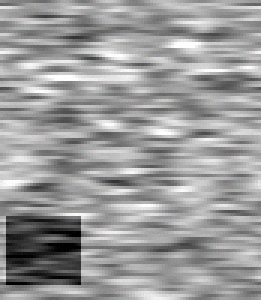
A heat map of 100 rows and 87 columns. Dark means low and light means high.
The halves do not mirror each other. Overall the values sit about 60% of the way up the scale. Streaks run across, left to right. In the bottom left lies a patch that is lower than the rest. The bottom left is the ninth with the lowest average.
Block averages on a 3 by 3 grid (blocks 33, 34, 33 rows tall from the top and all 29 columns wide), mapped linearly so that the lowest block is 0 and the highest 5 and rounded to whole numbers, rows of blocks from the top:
4 5 5
4 4 5
0 5 4
